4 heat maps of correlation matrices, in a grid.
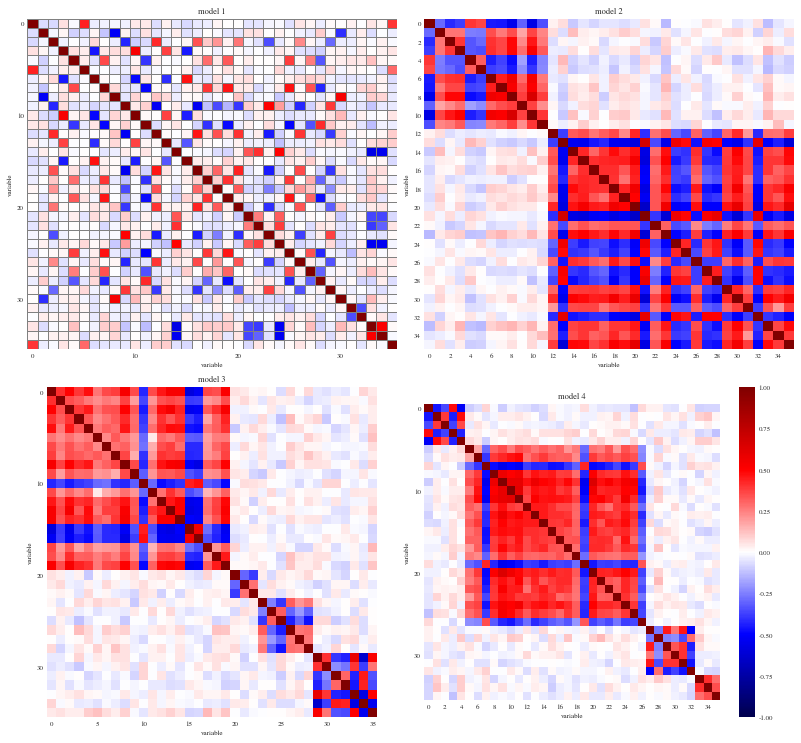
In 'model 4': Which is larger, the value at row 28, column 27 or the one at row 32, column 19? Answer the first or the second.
the second
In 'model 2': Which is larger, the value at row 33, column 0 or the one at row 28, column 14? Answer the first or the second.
the first
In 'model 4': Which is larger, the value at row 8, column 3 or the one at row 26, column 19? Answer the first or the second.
the second
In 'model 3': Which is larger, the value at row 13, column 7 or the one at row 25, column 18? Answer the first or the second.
the first
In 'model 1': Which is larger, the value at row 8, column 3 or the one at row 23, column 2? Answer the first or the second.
the first
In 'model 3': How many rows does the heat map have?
36
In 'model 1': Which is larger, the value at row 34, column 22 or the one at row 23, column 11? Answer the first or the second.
the second
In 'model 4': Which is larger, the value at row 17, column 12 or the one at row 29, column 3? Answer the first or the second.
the first
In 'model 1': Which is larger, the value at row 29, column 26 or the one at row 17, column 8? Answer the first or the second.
the second
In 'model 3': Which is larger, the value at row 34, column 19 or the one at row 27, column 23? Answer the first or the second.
the second
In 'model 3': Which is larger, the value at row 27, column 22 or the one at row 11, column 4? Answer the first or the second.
the second
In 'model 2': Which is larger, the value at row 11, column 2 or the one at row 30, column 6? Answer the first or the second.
the first
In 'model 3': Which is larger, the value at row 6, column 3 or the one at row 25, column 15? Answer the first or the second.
the first
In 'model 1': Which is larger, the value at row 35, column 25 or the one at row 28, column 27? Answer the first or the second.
the first
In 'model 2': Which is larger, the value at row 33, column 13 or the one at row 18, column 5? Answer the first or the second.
the second
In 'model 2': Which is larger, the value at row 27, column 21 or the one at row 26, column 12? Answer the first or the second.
the first
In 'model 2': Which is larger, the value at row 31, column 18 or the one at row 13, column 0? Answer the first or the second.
the first
